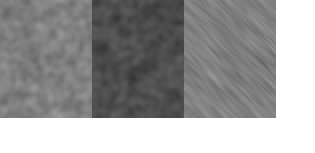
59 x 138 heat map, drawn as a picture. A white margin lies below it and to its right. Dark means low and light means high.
It is made of 1 by 3 panels. Panel 1,1: middling, blotchy, faint in contrast. Panel 1,2: low, blotchy, faint in contrast. Panel 1,3: middling, slanting down to the right, faint in contrast.
